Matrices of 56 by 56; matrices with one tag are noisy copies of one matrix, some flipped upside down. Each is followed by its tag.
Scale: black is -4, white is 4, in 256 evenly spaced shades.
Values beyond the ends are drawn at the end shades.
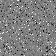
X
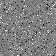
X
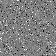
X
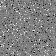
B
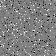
B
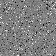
X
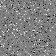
B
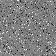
X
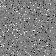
B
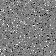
B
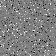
B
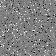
B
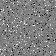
B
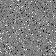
X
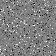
B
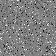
X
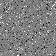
X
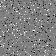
B
